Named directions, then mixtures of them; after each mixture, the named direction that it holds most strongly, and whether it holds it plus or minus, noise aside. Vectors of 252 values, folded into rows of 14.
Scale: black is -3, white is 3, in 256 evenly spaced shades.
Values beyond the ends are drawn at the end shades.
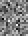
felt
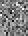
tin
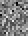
tin, minus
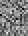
tin, minus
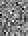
tin, minus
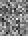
felt, plus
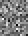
felt, minus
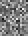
felt, plus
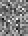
felt, plus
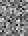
felt, minus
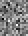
felt, plus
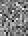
tin, plus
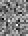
felt, plus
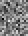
felt, plus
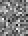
felt, minus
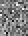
tin, plus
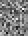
tin, plus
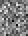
felt, minus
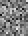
felt, minus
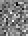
tin, minus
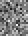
felt, plus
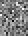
tin, plus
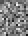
felt, minus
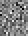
tin, minus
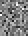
tin, plus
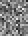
felt, plus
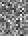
felt, plus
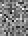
tin, plus
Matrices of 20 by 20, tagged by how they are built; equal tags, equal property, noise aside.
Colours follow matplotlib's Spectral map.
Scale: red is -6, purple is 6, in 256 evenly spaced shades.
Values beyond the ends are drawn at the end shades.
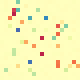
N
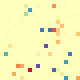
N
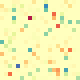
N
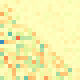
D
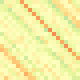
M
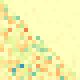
D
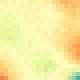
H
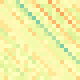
M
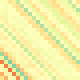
M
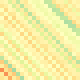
M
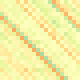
M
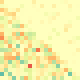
D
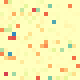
N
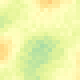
H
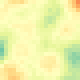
H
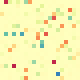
N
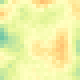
H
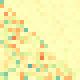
D
